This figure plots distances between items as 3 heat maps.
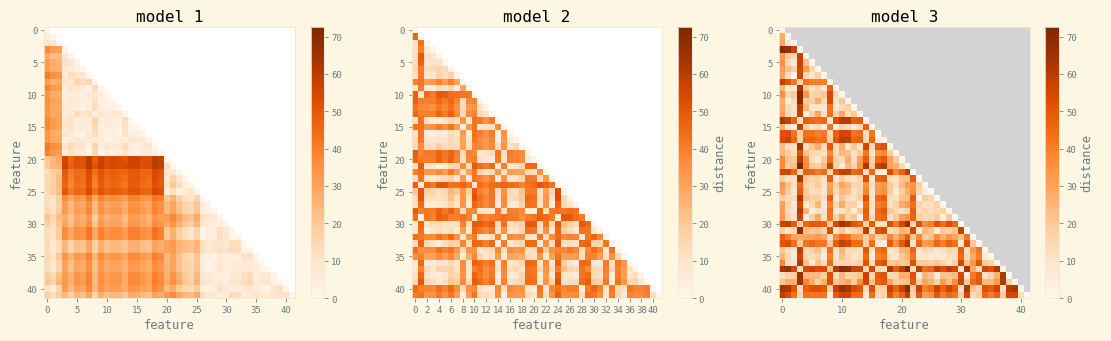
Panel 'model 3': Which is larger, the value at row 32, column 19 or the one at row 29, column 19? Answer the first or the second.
the first
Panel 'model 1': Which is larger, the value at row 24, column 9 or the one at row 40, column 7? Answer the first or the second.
the first
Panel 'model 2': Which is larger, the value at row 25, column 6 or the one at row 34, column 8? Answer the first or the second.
the first
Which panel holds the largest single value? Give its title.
model 3
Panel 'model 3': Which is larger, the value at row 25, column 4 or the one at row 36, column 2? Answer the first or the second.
the first
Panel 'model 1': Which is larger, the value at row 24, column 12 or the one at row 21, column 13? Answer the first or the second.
the second
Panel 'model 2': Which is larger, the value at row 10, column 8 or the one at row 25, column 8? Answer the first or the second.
the first
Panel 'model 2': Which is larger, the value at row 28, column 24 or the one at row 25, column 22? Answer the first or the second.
the first
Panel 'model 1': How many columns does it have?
42
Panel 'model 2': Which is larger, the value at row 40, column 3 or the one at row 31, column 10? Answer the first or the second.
the second
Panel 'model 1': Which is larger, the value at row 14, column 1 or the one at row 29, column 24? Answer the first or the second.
the first
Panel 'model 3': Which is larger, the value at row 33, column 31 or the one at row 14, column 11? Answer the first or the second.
the second
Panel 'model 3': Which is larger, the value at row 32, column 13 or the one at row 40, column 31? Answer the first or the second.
the second
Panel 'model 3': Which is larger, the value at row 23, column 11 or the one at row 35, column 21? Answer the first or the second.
the second
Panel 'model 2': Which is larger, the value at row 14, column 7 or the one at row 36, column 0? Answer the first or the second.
the first
